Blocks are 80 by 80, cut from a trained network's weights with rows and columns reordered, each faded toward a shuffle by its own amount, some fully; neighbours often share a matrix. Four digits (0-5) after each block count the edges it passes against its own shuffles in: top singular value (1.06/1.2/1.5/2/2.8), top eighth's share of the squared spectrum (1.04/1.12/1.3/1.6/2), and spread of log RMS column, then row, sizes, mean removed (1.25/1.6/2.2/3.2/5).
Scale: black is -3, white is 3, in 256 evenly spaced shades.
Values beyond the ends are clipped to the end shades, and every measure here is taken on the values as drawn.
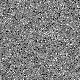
2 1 0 0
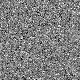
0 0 0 0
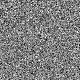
1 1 0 0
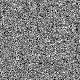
2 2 0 1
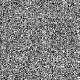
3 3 1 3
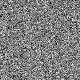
0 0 0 0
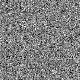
2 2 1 1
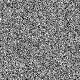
1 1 0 0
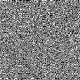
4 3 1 2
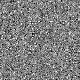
3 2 0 1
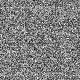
1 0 0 0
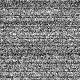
4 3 0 1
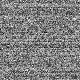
3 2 0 0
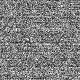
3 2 0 0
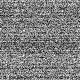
3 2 0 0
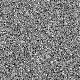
0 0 0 0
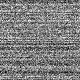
4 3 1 2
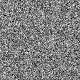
0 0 0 0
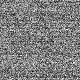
2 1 0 0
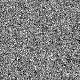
2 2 0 1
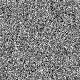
2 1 0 0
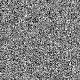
2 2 0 1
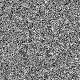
0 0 0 0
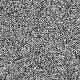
1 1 0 0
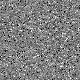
2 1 0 1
